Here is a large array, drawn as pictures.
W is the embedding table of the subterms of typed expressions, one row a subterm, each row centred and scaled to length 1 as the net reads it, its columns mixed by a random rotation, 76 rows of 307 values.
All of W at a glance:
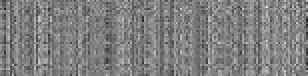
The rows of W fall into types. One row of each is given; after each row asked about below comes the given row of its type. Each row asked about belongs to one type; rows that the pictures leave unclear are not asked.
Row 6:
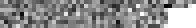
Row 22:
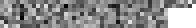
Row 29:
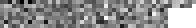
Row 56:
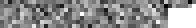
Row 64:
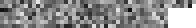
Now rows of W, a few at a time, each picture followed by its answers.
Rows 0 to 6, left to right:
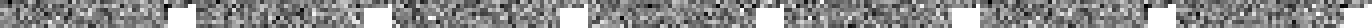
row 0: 56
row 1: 64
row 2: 22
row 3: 56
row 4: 64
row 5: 56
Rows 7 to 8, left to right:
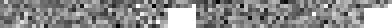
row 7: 6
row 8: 29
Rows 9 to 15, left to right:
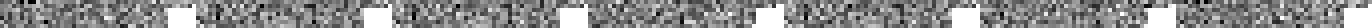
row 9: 29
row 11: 22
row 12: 6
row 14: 6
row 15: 29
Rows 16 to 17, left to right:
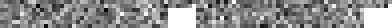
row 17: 64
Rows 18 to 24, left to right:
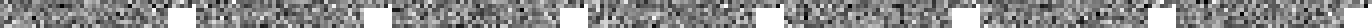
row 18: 56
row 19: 64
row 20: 64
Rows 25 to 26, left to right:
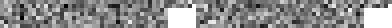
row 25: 22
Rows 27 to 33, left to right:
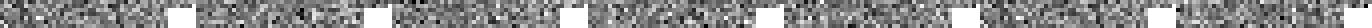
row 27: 22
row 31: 64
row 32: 22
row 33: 64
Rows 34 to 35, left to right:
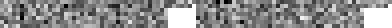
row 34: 22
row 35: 29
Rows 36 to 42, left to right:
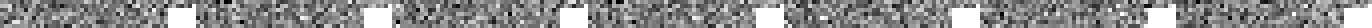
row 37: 29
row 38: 22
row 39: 29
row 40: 22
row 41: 6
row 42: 29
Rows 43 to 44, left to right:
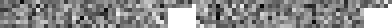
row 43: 64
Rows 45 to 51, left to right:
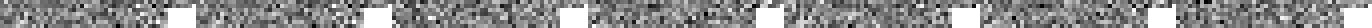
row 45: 6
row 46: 6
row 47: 22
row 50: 56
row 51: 29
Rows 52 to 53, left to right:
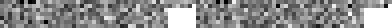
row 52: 29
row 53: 29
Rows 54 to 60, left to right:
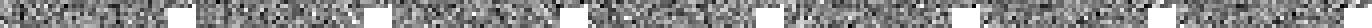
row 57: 22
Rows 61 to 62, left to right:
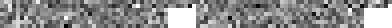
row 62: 56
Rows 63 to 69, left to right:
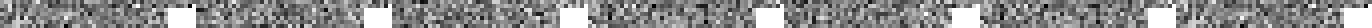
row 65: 29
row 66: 22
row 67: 6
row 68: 22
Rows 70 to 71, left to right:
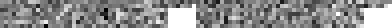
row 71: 6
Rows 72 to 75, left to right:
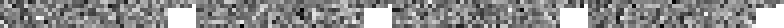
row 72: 22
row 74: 64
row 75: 6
